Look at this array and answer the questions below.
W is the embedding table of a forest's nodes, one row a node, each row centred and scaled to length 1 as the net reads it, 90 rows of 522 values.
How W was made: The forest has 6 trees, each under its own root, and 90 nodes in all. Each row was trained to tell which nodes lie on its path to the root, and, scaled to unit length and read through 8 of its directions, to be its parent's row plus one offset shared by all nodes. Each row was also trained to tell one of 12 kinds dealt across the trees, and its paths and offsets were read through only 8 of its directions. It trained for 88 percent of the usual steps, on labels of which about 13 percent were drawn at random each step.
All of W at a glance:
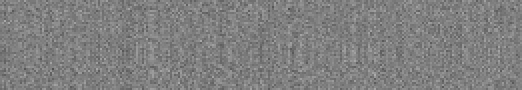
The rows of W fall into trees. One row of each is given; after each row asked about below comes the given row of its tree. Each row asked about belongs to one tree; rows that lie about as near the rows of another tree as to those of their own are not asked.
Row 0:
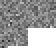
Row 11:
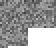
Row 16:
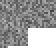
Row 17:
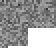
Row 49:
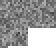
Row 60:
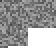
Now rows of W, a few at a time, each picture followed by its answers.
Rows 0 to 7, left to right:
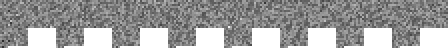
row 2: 16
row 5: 49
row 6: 60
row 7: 16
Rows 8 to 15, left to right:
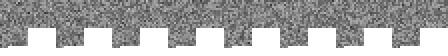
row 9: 16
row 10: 0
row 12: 49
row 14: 0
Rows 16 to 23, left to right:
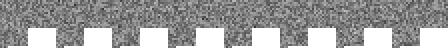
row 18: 49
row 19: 0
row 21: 49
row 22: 16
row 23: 16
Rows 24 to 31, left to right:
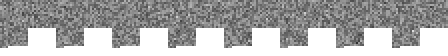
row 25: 49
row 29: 49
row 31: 60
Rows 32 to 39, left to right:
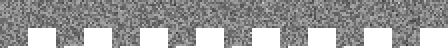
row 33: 17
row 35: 17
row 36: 11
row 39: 16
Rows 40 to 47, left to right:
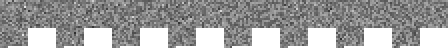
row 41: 60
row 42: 11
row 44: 60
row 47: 17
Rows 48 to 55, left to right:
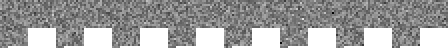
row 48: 0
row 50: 60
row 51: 60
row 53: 60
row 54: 60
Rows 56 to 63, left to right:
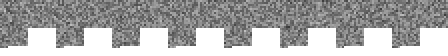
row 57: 17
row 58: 0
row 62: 60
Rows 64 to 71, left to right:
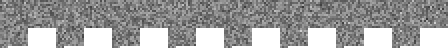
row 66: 16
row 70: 60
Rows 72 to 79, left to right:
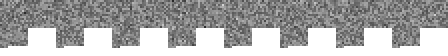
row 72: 11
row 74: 0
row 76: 0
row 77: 17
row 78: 16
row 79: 60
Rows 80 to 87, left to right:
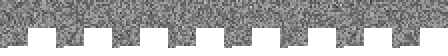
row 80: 16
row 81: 16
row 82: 16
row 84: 0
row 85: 11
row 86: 16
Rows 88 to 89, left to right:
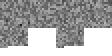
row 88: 60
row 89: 0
